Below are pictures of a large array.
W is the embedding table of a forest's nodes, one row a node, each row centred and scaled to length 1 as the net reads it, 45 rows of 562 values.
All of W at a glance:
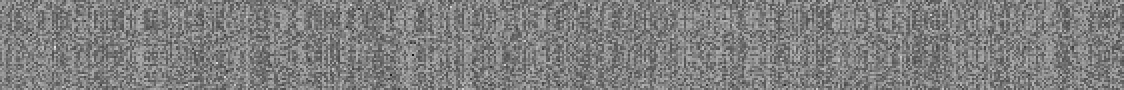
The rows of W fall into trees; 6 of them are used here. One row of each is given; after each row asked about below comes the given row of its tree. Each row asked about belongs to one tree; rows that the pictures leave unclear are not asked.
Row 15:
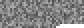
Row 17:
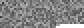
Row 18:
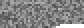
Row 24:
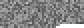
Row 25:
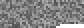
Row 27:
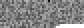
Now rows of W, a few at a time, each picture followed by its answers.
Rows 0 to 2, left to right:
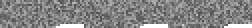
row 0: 18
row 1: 27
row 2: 15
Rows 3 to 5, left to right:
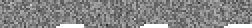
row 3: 24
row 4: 15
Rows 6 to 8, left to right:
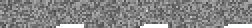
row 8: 25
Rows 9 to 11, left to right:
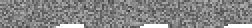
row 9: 17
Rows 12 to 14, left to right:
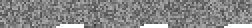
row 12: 25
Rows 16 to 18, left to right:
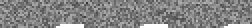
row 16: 24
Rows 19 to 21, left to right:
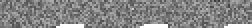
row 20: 17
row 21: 27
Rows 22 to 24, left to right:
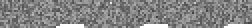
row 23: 24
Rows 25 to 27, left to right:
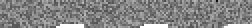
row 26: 25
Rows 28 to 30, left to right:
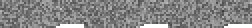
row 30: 25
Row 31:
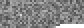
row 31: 18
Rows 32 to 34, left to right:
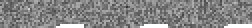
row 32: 25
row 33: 27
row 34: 15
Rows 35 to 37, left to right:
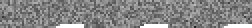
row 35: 18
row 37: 17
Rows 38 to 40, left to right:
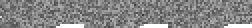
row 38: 25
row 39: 27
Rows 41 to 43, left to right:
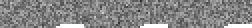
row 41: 24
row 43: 25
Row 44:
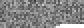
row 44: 27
